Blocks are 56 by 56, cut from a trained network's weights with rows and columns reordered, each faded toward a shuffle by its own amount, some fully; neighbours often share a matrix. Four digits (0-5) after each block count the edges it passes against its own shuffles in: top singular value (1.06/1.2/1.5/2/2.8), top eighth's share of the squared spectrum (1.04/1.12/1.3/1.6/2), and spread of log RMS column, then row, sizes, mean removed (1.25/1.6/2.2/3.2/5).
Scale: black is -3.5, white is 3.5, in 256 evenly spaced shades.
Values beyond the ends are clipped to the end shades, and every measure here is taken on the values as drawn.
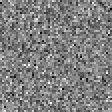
1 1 0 0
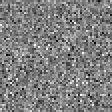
2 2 0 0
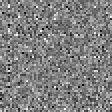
3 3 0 1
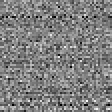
3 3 1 2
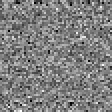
2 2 0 1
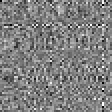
4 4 2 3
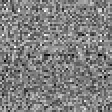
3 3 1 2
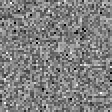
0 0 0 0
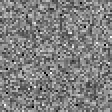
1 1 0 0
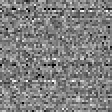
3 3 1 2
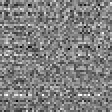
4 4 1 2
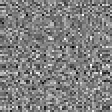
4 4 1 3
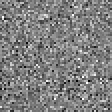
2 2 0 1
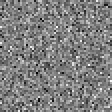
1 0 0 0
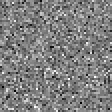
0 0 0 0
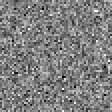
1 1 0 0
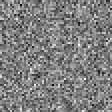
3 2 0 0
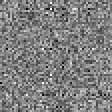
3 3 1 2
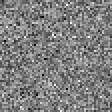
0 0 0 0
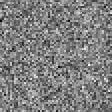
0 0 0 0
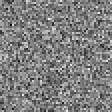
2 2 0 0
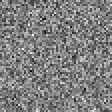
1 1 0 0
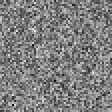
0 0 0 0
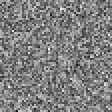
0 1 0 0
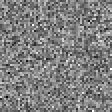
0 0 0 0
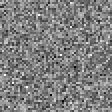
0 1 0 0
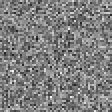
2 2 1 1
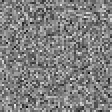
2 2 0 0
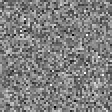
0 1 0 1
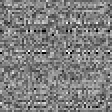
4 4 1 2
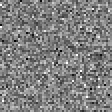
1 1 0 0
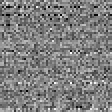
4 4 0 2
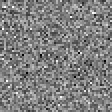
1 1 0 0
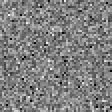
1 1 0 0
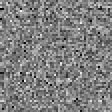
3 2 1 1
